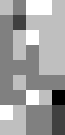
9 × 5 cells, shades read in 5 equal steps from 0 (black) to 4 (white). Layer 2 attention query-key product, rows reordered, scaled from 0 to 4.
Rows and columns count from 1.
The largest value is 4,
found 5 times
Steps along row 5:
same same up same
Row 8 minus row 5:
2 1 0 -1 -2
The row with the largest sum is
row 1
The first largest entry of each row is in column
3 3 3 2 4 2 3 1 1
